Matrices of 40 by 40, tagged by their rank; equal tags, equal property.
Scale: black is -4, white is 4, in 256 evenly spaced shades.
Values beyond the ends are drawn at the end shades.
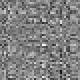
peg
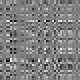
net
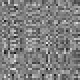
peg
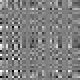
net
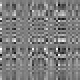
net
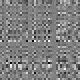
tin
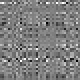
tin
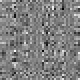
peg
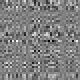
tin
